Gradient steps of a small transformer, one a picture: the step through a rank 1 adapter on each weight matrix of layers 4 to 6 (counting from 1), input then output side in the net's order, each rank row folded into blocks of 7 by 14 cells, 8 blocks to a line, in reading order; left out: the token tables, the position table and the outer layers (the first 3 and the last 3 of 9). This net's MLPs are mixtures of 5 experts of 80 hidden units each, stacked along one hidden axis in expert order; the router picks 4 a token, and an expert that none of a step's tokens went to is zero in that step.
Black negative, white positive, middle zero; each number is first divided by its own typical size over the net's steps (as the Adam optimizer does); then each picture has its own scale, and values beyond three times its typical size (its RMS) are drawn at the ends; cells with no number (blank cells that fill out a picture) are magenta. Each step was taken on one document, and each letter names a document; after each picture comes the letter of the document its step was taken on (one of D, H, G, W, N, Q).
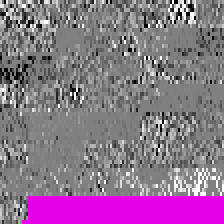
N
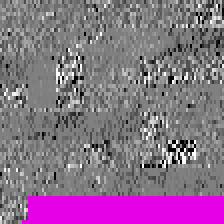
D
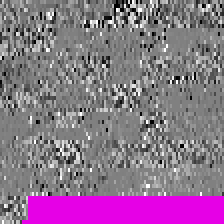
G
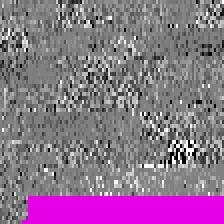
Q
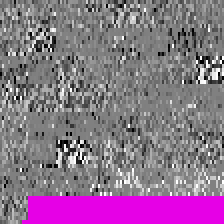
N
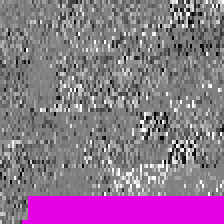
Q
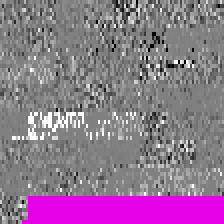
G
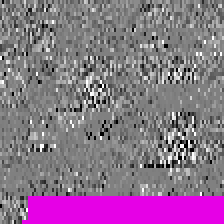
G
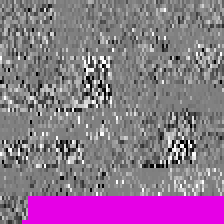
G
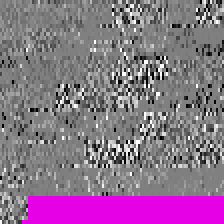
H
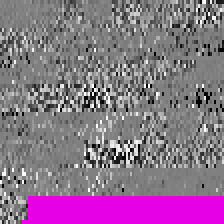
H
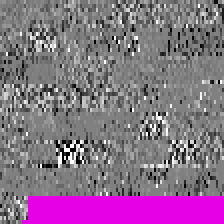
N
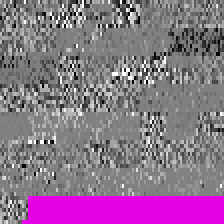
D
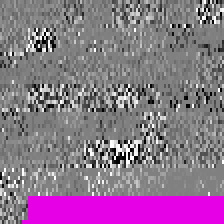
H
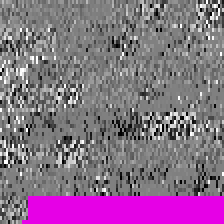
N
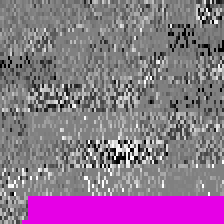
H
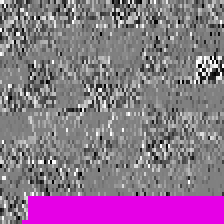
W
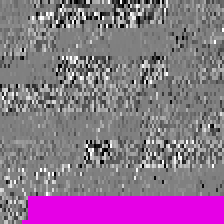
D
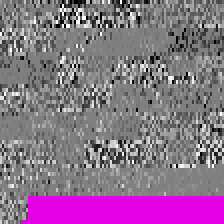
D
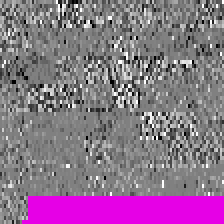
Q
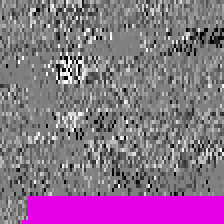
D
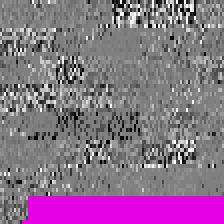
D
